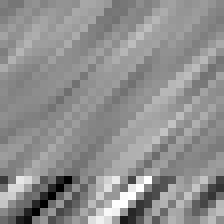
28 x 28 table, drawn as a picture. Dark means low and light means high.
The bottom left is the ninth with the lowest average. The grain runs diagonally up to the right. No single row or column stands out from its neighbours. A horizontal seam about 80% of the way down splits the table, and the top part is calmer.
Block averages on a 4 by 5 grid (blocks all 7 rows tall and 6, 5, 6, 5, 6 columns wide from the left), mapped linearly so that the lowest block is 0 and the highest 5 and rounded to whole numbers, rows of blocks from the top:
3 4 3 4 3
3 3 3 3 3
3 3 3 4 3
1 0 5 2 3
